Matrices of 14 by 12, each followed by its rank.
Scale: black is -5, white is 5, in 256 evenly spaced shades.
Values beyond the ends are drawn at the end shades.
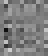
two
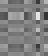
one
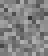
full rank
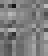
two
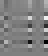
one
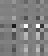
one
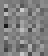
two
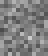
full rank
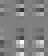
one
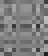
two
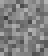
full rank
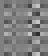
one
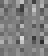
two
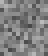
full rank
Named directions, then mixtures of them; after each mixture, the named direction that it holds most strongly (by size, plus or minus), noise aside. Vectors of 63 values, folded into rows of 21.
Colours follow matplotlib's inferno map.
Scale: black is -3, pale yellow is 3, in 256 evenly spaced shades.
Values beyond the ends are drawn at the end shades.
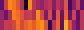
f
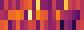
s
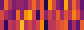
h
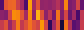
f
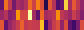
h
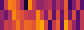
f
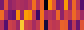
h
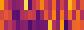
f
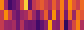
f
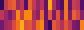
h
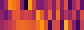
f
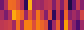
f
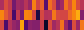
h
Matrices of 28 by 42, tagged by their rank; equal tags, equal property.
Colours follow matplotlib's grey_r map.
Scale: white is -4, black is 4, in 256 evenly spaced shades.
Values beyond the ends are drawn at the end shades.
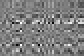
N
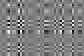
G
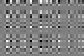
G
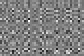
N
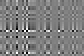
G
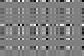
G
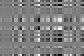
G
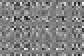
N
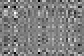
N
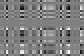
G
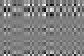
G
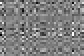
N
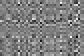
N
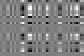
G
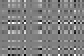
G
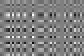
G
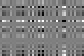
G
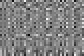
N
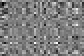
N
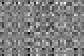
N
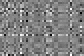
N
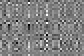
N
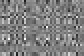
N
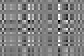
G
